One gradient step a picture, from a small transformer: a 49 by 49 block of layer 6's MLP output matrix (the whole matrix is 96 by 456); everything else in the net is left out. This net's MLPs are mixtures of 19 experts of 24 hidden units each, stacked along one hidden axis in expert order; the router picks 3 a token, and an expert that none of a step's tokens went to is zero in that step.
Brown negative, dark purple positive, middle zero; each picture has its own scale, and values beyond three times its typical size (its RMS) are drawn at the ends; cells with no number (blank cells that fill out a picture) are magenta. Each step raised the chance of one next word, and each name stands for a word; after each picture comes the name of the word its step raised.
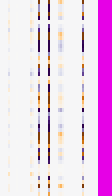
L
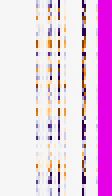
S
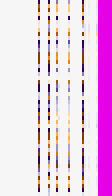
L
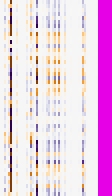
L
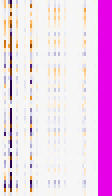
S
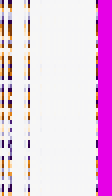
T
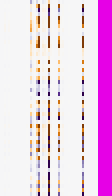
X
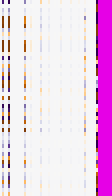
T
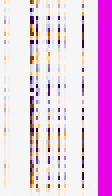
L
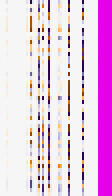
X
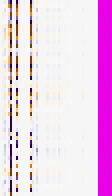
T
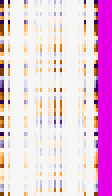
T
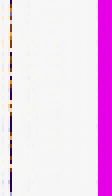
S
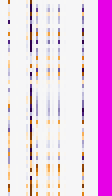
L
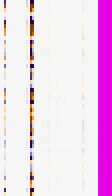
T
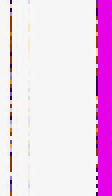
X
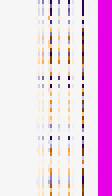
S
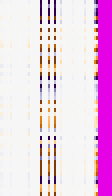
S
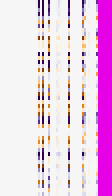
X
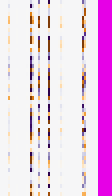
S
